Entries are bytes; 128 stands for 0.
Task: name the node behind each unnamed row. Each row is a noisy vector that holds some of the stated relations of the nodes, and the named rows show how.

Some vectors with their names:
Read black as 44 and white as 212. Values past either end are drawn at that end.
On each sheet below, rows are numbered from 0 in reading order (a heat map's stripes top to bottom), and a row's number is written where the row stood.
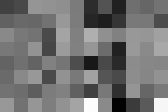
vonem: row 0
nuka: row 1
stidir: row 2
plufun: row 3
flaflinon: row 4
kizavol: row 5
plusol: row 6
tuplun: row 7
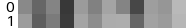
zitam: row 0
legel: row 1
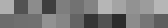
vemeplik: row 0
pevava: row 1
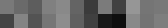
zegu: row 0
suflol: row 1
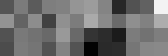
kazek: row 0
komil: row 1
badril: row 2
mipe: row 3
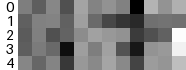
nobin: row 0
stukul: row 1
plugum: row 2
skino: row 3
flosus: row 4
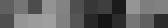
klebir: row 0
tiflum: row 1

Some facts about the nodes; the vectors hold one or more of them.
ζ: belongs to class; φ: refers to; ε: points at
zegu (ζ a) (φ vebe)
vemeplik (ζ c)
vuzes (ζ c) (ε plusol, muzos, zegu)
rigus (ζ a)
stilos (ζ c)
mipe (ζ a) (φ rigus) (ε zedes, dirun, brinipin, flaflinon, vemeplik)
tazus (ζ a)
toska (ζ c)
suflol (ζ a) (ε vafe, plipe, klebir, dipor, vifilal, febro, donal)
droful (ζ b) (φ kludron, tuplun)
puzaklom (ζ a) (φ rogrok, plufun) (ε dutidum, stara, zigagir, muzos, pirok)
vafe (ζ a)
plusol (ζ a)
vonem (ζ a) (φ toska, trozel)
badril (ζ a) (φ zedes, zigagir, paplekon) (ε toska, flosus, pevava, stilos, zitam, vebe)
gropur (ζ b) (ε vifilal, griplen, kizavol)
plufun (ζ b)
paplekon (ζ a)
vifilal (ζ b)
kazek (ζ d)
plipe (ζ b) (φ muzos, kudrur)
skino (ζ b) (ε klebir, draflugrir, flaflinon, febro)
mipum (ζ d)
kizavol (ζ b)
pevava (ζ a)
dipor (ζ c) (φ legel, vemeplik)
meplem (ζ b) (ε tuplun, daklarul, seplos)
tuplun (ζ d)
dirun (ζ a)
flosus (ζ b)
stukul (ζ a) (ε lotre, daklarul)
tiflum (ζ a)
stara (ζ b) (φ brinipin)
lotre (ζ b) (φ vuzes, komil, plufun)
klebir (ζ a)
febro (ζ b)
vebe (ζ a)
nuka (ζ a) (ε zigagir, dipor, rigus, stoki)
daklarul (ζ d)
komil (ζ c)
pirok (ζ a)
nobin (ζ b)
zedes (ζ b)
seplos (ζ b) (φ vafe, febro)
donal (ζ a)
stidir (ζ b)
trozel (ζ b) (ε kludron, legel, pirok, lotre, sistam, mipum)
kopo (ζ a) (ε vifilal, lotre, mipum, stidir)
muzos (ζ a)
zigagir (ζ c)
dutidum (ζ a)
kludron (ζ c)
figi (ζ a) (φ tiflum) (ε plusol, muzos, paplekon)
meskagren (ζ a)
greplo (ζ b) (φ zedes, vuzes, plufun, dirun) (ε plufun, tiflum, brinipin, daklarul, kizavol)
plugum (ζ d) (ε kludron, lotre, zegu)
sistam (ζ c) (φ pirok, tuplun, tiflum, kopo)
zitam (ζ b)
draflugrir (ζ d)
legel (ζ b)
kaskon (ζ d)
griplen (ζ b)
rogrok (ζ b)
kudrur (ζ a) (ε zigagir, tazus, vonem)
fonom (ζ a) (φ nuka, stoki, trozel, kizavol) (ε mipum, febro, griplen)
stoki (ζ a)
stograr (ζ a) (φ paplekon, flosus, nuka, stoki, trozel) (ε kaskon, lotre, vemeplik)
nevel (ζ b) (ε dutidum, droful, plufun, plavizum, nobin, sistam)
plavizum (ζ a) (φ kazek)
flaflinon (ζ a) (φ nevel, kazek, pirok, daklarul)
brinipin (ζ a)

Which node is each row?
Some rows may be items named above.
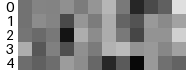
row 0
daklarul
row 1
griplen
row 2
trozel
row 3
kludron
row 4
dutidum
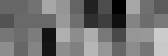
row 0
plavizum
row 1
puzaklom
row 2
trozel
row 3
vuzes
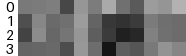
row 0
vifilal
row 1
kopo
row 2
fonom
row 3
stograr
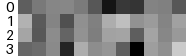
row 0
brinipin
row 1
kludron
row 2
sistam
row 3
nevel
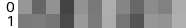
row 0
komil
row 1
vifilal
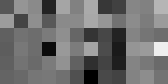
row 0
gropur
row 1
zigagir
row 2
meskagren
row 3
skino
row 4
meskagren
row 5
dirun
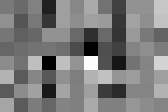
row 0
rogrok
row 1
stara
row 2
pirok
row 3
dirun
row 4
meplem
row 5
kludron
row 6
greplo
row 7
dipor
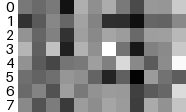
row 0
trozel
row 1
kudrur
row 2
lotre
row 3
seplos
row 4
kaskon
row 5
dutidum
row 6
mipum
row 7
stara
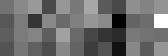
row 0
kizavol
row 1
draflugrir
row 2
stukul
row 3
figi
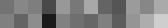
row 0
griplen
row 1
zedes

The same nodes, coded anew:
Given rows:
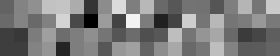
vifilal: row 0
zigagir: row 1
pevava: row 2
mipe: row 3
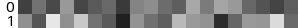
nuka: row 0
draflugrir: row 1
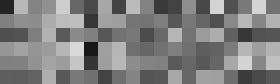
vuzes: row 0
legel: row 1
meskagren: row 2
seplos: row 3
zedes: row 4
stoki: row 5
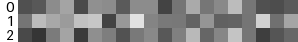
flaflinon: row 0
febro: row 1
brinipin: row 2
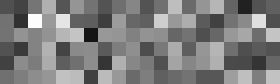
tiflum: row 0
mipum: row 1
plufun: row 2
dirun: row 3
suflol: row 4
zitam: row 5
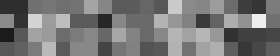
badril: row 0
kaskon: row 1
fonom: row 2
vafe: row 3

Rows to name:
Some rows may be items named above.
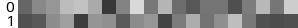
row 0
vifilal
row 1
flaflinon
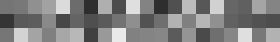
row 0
komil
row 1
kudrur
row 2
skino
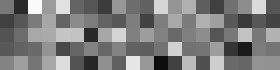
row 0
mipum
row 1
pirok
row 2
griplen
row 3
stukul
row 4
dipor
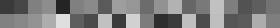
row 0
mipe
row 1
kludron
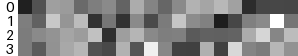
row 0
fonom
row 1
plugum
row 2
zedes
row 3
vemeplik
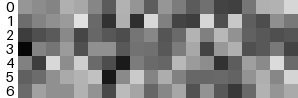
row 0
lotre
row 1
sistam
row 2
kudrur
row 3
figi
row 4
kazek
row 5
kizavol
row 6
trozel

